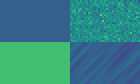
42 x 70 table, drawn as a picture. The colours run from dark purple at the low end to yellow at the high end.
It is made of 2 by 2 panels. Panel 1,1: low, flat. Panel 1,2: middling, fine-grained. Panel 2,1: high, flat. Panel 2,2: low, slanting up to the right, faint in contrast.
